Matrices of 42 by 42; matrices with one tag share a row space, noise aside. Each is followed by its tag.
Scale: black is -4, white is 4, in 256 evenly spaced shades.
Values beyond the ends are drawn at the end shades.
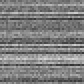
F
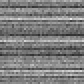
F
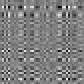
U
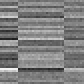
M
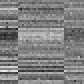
M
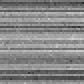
F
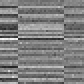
M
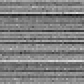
F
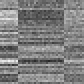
M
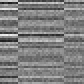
M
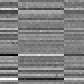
M
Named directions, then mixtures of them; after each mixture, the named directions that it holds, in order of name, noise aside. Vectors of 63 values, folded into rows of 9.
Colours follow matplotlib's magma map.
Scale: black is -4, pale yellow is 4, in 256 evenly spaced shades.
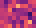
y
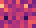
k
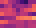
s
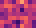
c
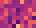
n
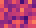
c, k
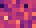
c, k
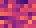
s, y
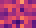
c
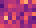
k, s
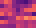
s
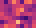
c, n, s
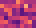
c, k, y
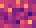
c, k, y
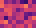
k, s, y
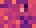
c, k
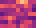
c, s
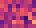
c, k, y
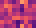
c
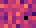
k, n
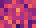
k, n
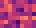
c, s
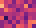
k, n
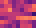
c, s
